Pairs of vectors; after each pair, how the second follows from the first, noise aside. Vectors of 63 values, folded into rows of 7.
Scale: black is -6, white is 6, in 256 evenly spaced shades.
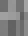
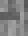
negated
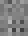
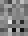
scaled up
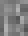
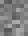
shuffled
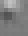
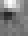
scaled up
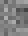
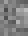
negated
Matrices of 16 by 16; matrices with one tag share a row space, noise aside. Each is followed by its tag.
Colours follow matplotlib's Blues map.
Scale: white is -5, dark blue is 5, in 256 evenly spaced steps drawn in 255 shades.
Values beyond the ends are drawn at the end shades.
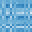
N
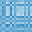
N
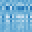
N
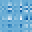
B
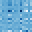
B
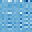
B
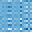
B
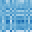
N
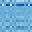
N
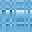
N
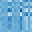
B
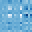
B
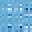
B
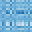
N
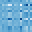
B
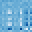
B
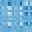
B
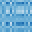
N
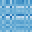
N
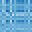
N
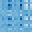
B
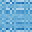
N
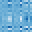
B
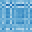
N
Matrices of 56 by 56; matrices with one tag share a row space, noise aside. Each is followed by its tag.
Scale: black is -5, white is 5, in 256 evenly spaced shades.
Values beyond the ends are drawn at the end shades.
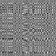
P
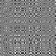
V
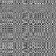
P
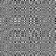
V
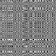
P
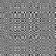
V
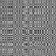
P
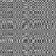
P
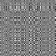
V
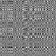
P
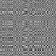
P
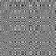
V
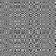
V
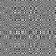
V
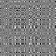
V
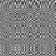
V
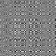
V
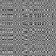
P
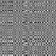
P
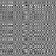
P
